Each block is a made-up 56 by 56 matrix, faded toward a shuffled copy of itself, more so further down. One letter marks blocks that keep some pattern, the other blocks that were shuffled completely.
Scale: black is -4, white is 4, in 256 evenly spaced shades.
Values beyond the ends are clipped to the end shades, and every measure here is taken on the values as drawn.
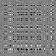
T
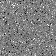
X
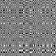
T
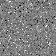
X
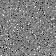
X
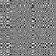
T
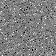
X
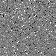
X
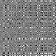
T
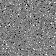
X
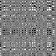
T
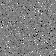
X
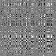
T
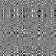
T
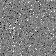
X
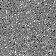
X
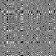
T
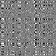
T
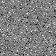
X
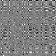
T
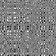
T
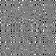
T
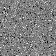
X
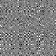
T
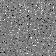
X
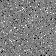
X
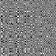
T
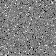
X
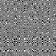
T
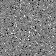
X
